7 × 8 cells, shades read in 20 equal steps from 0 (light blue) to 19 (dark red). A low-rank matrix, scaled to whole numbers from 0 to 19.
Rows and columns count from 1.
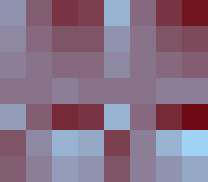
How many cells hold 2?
0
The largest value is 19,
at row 5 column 8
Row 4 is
9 9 8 9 9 9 8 8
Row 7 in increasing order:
4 5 6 6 8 8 11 12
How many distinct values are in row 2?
6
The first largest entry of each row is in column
8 8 8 1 8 5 5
